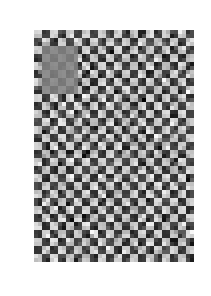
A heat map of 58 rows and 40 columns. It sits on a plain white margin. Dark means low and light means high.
In the top left lies a patch that is calmer than the rest. The top left is the calmest part. A checkerboard runs through the table. There is no overall slope. No single row or column stands out from its neighbours. The histogram has two humps.
